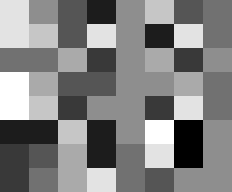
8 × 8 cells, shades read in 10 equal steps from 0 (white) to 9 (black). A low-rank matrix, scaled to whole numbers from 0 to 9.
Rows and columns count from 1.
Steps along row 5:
up up down same up down up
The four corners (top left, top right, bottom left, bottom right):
1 5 7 4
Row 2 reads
1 2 6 1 4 8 1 5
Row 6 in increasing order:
0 2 4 4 8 8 8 9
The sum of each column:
29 35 36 43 34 31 40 36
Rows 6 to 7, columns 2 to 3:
8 2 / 6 3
